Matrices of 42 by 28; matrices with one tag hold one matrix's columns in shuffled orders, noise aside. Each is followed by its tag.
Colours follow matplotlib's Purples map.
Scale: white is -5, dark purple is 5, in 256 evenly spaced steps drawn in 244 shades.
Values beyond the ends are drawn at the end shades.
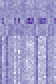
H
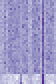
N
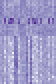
H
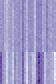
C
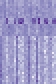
H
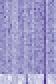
N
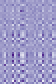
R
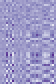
R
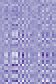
R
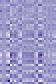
R
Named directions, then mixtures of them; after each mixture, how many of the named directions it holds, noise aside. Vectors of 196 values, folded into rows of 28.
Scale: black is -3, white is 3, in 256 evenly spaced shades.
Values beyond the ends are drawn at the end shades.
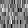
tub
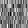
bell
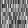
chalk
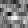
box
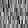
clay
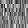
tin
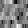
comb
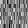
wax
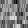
three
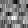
two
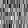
two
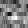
one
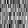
three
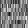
two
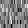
one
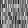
two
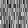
one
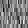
one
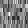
three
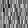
two
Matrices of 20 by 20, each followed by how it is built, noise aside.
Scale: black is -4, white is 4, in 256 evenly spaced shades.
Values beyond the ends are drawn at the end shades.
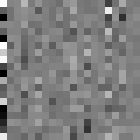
uneven columns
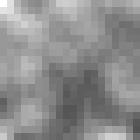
smooth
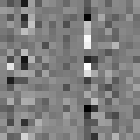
uneven columns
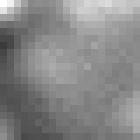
smooth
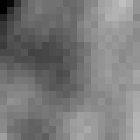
smooth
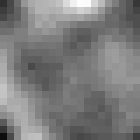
smooth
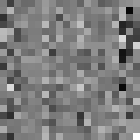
uneven columns
